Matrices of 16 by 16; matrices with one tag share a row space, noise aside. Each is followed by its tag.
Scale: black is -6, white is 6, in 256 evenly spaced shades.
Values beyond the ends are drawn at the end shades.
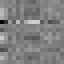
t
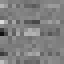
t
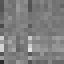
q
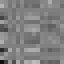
t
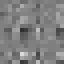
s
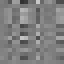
s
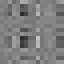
s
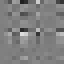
s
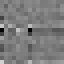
q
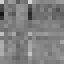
q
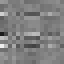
t
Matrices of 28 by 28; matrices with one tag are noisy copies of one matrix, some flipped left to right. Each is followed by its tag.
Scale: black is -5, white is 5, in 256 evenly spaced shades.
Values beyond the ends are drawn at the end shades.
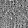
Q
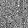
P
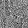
P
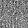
Q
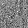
P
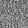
Q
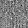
Q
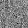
P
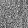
P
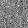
P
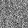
P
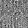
Q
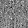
Q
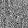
P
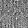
Q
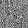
P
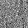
P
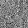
P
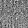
Q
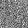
P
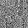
P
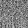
Q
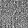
Q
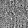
Q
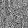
P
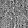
Q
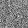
P
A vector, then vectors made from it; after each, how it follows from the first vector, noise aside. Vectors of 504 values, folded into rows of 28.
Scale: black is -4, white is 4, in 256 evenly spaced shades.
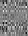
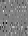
partly zeroed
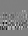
partly zeroed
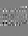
partly zeroed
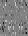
partly zeroed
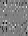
partly zeroed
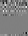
partly zeroed
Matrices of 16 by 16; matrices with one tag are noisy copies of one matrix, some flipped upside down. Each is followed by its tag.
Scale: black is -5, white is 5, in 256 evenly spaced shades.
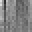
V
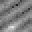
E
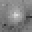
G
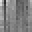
V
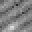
E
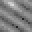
E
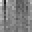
V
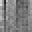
V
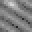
E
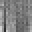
V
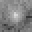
G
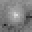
G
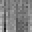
V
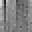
V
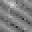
E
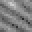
E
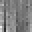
V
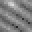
E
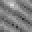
E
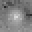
G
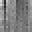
V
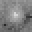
G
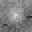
G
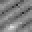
E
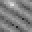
E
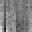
V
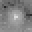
G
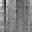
V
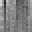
V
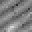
E
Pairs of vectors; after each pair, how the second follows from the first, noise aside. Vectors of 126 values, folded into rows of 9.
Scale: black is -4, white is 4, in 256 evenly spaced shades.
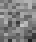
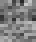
wrapped around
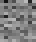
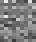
negated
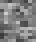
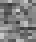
negated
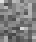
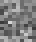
wrapped around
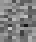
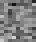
wrapped around
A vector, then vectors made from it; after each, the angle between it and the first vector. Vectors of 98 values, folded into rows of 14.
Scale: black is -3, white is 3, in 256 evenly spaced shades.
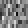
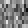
orthogonal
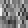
partly opposed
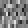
nearly parallel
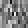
partly aligned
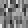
partly aligned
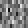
partly aligned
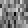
partly opposed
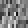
nearly parallel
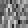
nearly parallel
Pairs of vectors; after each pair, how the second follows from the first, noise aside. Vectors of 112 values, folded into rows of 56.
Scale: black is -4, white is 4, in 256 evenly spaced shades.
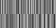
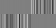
partly zeroed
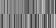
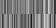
sign-scrambled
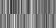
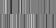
partly zeroed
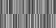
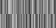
sign-scrambled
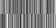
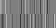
partly zeroed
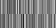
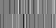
partly zeroed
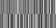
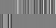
partly zeroed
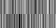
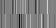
partly zeroed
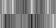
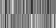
sign-scrambled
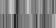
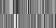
sign-scrambled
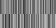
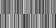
sign-scrambled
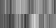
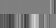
partly zeroed
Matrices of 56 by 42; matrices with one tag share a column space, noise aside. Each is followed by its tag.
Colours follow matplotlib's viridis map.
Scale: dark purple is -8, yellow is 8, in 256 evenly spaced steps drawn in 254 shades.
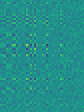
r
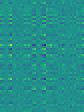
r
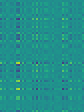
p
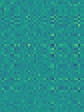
r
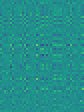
r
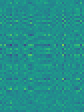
r
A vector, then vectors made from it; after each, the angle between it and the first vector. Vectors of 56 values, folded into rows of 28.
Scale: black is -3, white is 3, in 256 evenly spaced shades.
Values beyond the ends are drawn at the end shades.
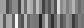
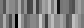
nearly opposite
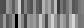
nearly opposite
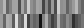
nearly parallel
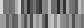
partly opposed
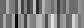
nearly opposite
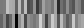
nearly opposite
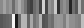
partly opposed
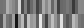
nearly opposite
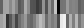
partly opposed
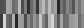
nearly opposite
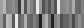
nearly parallel
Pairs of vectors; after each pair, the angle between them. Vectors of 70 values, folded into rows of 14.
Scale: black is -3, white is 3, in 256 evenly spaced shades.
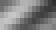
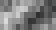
nearly parallel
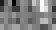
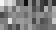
partly opposed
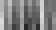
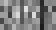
partly opposed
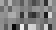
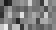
partly opposed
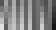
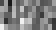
partly aligned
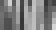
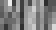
nearly parallel
